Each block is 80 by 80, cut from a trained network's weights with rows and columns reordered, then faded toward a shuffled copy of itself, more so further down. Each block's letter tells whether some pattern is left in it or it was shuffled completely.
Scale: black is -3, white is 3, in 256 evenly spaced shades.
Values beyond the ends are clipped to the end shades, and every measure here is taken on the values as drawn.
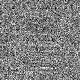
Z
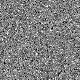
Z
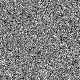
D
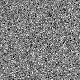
Z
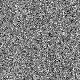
D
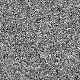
Z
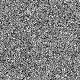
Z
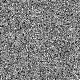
D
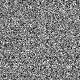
Z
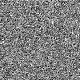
Z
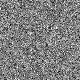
D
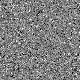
Z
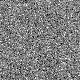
D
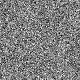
D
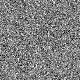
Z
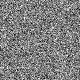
D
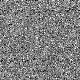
Z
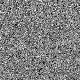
D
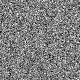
D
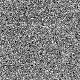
Z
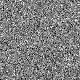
D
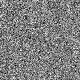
D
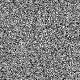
Z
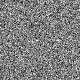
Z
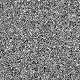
Z
